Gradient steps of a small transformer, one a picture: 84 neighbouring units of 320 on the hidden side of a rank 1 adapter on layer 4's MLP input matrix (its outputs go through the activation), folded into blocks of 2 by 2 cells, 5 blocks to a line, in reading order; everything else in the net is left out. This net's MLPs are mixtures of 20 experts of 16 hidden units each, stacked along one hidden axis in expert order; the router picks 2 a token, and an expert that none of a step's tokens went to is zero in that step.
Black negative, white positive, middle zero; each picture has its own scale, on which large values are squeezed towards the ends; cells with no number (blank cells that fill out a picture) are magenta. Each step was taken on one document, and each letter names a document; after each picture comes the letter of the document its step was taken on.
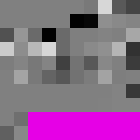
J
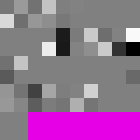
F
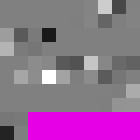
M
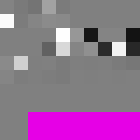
F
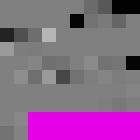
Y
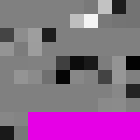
M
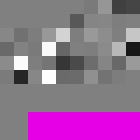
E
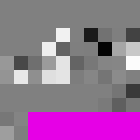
J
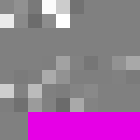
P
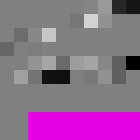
Y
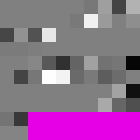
M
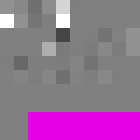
P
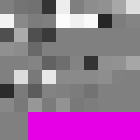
P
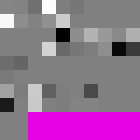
F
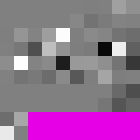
J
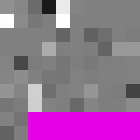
P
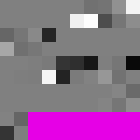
M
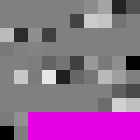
M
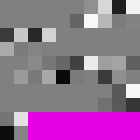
J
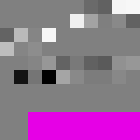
E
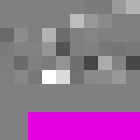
E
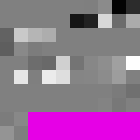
Y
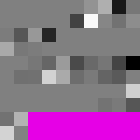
M
